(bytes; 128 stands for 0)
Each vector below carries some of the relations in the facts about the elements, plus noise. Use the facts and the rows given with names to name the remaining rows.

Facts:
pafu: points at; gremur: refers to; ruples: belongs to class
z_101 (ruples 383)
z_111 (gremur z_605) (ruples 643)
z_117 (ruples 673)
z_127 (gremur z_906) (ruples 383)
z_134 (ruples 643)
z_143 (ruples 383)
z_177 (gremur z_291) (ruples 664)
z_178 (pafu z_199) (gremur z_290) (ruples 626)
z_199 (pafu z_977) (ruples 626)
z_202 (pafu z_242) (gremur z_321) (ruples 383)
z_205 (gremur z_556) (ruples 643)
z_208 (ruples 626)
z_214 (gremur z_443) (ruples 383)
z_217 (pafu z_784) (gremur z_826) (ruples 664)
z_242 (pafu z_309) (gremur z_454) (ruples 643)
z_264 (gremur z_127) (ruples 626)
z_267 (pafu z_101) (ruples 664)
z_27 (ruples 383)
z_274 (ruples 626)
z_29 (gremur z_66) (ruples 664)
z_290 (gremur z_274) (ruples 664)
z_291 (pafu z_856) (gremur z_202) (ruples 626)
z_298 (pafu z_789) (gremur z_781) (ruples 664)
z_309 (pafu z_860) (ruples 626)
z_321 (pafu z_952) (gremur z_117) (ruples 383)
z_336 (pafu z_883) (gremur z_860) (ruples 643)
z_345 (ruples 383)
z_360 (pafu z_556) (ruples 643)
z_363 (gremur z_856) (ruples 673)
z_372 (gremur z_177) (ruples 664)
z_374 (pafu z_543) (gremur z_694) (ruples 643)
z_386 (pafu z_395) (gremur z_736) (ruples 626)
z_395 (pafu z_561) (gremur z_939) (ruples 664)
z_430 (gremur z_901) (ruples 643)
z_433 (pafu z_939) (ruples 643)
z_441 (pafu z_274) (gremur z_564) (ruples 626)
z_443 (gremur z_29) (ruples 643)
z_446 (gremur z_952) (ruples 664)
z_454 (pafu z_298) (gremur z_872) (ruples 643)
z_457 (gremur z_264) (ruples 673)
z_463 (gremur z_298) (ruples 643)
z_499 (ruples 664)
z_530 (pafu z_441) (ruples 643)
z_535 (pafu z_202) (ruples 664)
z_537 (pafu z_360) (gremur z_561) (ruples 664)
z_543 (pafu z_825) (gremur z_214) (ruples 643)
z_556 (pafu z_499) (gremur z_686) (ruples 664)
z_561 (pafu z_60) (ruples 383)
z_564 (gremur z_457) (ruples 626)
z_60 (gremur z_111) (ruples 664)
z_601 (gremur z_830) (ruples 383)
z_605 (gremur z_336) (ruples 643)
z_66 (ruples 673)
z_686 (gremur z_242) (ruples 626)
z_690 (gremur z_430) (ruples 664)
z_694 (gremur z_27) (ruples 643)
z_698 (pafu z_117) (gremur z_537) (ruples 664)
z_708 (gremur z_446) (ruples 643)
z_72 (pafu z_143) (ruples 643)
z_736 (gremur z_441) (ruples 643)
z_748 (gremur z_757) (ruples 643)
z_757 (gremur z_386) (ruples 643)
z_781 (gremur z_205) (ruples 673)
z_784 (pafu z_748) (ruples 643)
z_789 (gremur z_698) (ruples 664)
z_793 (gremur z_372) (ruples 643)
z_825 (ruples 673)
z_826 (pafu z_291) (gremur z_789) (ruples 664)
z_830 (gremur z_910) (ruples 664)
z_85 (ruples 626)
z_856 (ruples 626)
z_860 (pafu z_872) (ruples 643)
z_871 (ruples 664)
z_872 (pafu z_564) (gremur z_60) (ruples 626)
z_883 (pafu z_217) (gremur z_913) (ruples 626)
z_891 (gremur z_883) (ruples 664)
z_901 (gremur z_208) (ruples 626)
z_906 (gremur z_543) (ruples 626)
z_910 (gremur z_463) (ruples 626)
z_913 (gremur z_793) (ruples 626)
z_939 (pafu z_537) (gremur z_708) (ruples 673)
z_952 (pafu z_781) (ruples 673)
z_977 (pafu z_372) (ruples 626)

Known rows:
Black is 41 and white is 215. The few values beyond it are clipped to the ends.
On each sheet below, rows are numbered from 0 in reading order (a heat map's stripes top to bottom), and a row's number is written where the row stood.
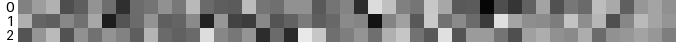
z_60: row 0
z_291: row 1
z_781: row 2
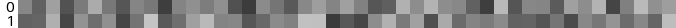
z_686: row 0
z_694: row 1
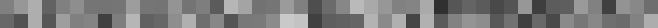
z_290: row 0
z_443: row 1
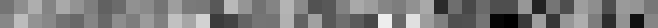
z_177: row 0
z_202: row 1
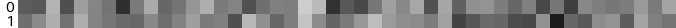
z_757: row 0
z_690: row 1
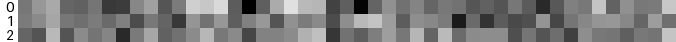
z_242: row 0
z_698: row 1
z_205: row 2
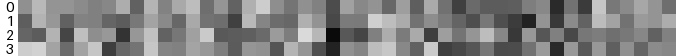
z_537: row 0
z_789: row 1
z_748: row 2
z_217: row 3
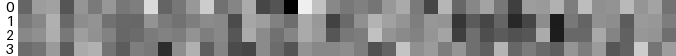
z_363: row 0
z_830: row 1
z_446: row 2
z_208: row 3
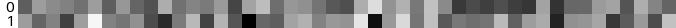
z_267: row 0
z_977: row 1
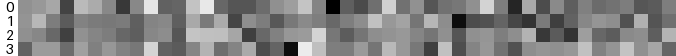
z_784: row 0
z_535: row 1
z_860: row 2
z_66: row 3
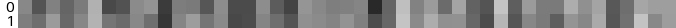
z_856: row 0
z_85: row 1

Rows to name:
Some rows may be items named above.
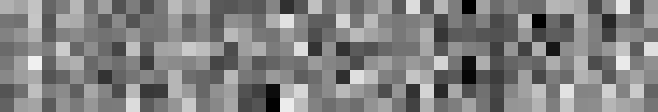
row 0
z_872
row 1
z_372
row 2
z_290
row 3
z_360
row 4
z_564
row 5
z_60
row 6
z_117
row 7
z_363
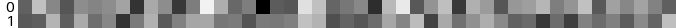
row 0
z_952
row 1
z_430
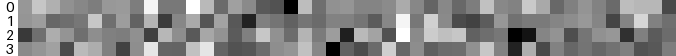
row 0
z_939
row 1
z_178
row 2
z_101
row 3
z_784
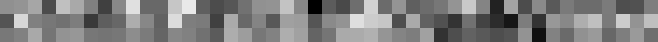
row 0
z_784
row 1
z_298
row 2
z_29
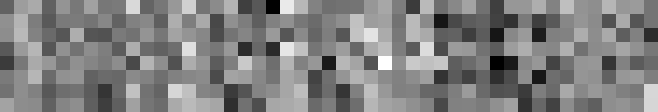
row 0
z_363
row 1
z_535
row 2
z_395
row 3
z_781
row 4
z_101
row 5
z_830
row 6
z_454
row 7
z_336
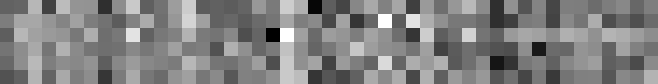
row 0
z_748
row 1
z_321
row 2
z_825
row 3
z_690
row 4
z_27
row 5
z_793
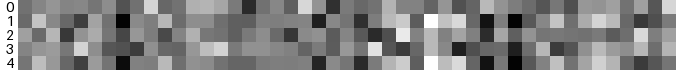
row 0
z_374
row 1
z_561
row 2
z_274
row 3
z_556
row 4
z_561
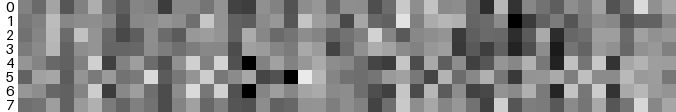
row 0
z_910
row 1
z_601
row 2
z_499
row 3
z_830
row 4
z_309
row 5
z_363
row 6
z_309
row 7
z_913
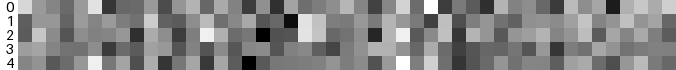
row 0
z_883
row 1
z_66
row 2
z_952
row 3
z_826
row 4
z_199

